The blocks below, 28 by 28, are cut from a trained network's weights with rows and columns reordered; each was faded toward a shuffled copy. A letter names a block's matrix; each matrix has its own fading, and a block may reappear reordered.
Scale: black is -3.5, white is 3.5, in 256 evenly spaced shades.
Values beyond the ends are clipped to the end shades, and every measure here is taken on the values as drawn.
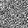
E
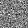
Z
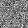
Z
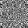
E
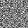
E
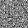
Z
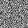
Z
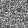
Z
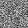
E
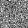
Z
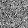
Z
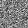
Z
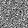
Z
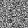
E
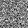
Z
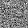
Z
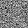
E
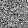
Z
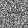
Z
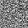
E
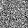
Z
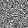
E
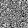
Z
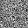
E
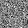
Z
